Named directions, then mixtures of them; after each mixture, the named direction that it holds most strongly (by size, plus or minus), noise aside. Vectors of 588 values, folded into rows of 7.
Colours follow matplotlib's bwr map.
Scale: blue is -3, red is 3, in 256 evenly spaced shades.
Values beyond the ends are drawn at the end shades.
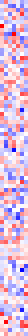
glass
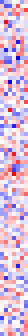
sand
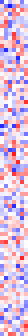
sand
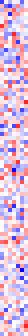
sand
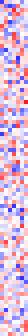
sand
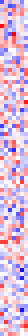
glass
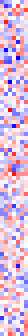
sand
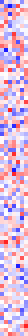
sand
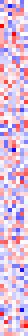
glass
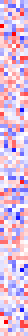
glass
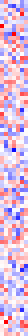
glass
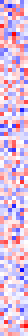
glass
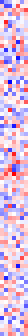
sand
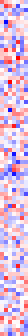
sand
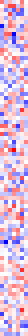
glass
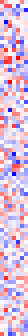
sand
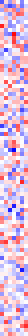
glass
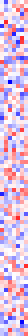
glass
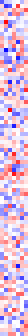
sand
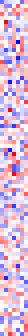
sand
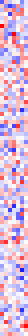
glass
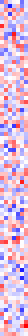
glass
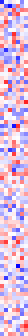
sand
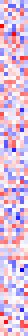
glass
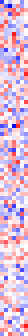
sand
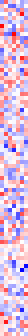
glass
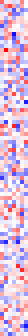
sand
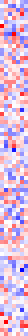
glass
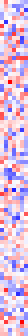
glass
